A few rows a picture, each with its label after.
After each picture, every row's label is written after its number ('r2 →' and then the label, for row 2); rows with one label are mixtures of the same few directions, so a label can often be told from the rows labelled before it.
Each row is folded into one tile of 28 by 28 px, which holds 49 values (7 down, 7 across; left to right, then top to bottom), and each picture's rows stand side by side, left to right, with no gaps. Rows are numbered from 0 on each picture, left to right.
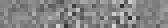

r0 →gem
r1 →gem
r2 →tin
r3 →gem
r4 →gem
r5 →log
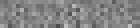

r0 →tin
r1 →gem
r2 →tin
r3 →tin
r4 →log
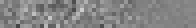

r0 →log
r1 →gem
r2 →log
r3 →log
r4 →gem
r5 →gem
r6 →log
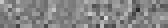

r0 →log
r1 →log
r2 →log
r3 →gem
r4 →log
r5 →gem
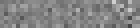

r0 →gem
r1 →tin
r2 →tin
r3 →gem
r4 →log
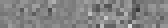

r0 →tin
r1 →tin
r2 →log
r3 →gem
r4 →log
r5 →gem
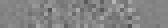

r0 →tin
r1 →tin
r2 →tin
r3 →log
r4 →log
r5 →log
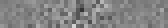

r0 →tin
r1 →tin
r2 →log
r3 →gem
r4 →gem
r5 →tin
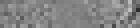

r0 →gem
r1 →tin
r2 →tin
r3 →log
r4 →log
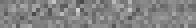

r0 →gem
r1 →tin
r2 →tin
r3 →gem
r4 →log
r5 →gem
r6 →gem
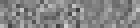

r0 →tin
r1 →gem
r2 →tin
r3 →log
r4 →log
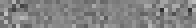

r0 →gem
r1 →gem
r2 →log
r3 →gem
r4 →tin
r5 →tin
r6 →tin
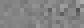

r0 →tin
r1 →tin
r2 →tin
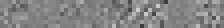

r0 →gem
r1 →log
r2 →tin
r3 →tin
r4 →log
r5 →tin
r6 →log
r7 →gem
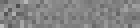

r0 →tin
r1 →gem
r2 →gem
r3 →tin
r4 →gem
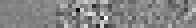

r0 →gem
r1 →log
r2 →tin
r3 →gem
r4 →gem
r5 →gem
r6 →log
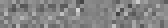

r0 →gem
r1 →gem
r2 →tin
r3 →tin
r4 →tin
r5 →tin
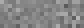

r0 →log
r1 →tin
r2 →gem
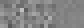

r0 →tin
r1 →gem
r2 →gem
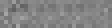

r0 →gem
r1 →gem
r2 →gem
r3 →tin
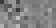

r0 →log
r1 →tin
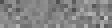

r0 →log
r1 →log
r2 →log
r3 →gem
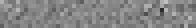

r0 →log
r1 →log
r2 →tin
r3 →gem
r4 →gem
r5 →tin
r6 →gem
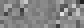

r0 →tin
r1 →log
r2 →tin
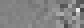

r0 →gem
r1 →log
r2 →tin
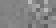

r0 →tin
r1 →log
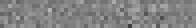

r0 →gem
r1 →tin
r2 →tin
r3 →gem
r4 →log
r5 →gem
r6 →gem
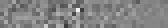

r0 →gem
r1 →log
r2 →tin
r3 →gem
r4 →tin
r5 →tin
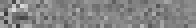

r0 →gem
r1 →gem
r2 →tin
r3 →gem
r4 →log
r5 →tin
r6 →log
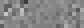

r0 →tin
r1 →gem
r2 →tin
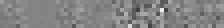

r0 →log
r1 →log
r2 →log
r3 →gem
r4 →log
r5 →tin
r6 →log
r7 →gem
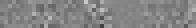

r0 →gem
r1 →gem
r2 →gem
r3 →log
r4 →tin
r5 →gem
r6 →log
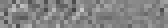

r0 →gem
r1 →log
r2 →log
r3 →gem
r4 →log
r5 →tin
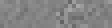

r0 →log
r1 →log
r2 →gem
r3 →tin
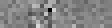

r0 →gem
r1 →tin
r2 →log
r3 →log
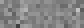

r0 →log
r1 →gem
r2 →tin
